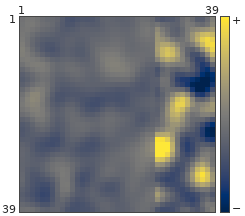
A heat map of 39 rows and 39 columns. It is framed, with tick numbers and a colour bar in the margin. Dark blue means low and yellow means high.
A vertical seam about 70% of the way across splits the table, and the left part is calmer. Neither half mirrors the other. Most values sit low, with a long tail of high ones. The texture is blotchy.
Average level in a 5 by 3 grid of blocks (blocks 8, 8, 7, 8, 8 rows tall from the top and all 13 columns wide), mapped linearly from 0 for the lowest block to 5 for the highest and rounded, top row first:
125 / 220 / 214 / 124 / 112
